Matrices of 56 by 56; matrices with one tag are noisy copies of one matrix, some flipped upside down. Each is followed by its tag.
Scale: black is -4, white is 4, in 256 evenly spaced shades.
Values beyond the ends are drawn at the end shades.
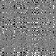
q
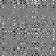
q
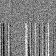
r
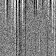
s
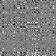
q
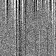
s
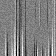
s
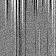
s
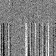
r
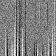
s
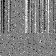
r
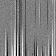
s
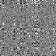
q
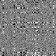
q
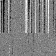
r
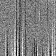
s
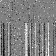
r
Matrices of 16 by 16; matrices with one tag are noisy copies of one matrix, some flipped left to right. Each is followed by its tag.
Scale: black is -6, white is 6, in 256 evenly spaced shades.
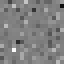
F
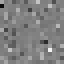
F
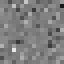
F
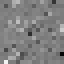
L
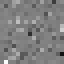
L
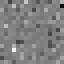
F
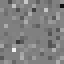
F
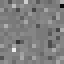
F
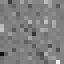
L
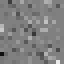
L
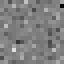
F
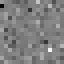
F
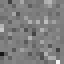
L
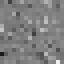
L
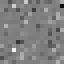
F
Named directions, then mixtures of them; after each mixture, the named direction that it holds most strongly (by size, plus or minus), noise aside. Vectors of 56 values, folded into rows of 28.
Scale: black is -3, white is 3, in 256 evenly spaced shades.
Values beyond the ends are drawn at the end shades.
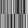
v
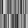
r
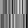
v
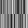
v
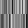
v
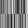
v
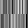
v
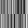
v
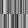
r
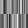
r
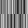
v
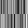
v
